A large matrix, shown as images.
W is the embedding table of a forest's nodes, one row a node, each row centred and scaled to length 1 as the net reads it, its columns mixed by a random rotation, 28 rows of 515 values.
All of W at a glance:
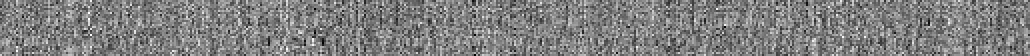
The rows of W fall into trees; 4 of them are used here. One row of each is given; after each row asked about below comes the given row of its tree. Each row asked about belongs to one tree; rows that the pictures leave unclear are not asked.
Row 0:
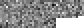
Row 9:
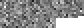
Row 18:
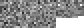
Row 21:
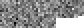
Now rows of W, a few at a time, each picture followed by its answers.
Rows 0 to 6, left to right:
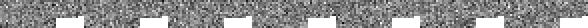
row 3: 9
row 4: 18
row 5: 0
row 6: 9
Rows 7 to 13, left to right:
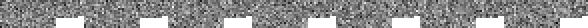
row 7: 0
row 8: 0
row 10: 9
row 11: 9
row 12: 9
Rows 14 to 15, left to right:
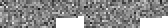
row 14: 0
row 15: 18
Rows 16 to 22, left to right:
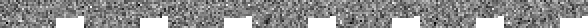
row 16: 18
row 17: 0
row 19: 21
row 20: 21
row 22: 21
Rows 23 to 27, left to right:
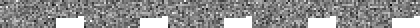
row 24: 0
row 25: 0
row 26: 21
